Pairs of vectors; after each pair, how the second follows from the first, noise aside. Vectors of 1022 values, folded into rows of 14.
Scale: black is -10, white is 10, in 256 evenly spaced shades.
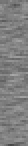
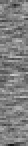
scaled up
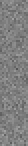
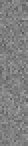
wrapped around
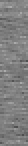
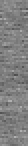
wrapped around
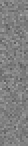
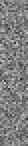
scaled up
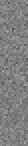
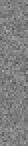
copied
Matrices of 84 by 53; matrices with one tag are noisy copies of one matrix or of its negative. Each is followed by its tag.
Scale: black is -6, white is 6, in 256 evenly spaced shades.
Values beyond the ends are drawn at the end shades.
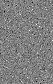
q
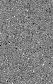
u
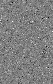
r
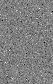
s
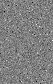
q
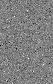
u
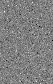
q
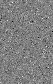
r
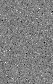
s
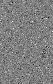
r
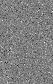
s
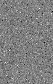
s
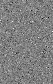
r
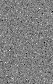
s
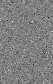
r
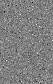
q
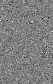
r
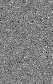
r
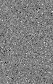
s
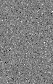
s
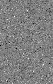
u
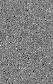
u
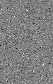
u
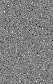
q
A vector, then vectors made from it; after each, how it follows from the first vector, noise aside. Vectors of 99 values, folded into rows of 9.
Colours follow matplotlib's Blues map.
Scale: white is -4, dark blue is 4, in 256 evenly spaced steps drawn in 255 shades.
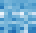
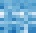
copied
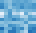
copied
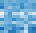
copied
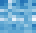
reversed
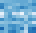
copied
